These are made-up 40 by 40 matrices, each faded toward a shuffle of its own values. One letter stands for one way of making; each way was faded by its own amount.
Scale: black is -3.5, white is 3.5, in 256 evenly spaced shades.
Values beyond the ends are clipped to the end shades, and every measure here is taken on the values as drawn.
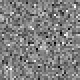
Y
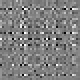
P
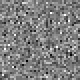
Y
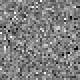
Y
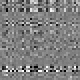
P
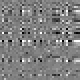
P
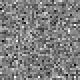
Y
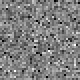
Y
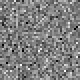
Y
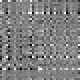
P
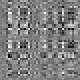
P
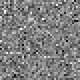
Y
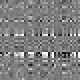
P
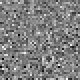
Y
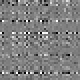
P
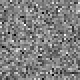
Y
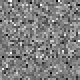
Y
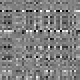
P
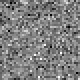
Y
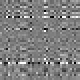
P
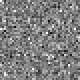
Y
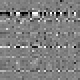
P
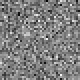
Y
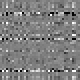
P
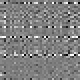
P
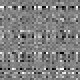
P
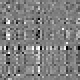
P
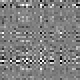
P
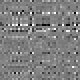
P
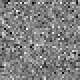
Y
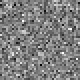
Y
